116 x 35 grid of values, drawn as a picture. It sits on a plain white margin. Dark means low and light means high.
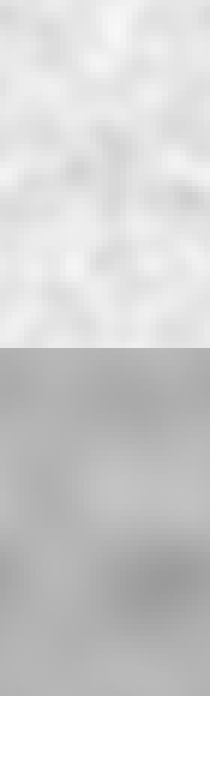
It is made of 2 by 1 panels. Panel 1,1: very high, blotchy, faint in contrast. Panel 2,1: high, smooth, faint in contrast.
